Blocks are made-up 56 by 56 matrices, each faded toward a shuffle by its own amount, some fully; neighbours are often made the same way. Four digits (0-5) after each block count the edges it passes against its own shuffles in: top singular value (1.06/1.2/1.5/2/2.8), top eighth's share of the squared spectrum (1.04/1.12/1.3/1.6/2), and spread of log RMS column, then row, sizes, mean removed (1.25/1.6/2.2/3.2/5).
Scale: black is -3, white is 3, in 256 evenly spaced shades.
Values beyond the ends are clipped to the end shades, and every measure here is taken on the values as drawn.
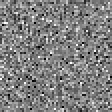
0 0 0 0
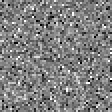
0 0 0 0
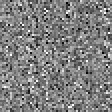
0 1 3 0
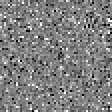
3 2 0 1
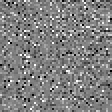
4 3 2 1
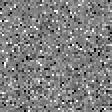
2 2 0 0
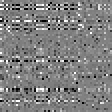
5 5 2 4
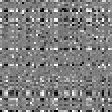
5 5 3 3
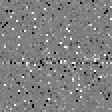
2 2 0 0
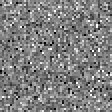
0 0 0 0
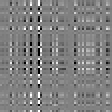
5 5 4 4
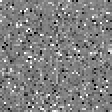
2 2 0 0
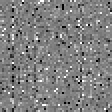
3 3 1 0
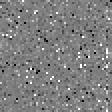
2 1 0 0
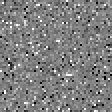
2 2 0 0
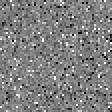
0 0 0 0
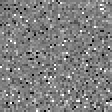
1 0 0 0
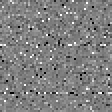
2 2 0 1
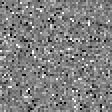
0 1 0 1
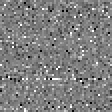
2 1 0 1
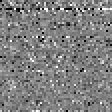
2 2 0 3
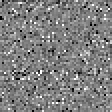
1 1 0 1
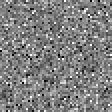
1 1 0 0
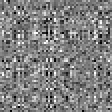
4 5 3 3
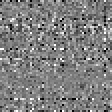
2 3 2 3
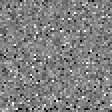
1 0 0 1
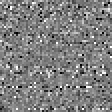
2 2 1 2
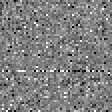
2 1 0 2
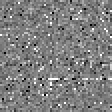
2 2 0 1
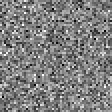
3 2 1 1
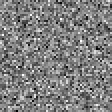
1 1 0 0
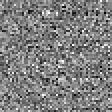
3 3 1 2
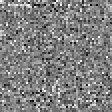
1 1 0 2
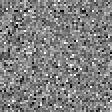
0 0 0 0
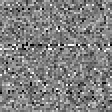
2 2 0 3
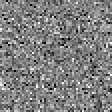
0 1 0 2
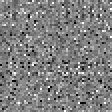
3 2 1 1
